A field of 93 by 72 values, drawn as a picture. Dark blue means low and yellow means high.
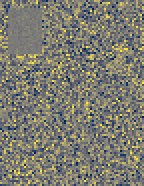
Odd patch: calmer, in the top left. Calmest part: top left. Mirror symmetry: none. Stripes: none. Odd rows or columns: none. Slope: none. Average level on the scale: 50%.
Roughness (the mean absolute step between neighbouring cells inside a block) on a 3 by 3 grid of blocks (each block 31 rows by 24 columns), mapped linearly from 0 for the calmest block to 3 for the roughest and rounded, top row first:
033 / 333 / 323
